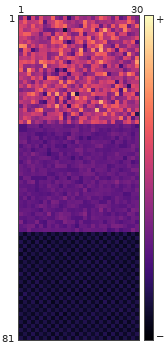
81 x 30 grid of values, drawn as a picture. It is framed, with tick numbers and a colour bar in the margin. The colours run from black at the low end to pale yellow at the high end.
It is made of 3 by 1 panels. Panel 1,1: middling, fine-grained, strong in contrast. Panel 2,1: low, fine-grained, faint in contrast. Panel 3,1: very low, checkered, faint in contrast.
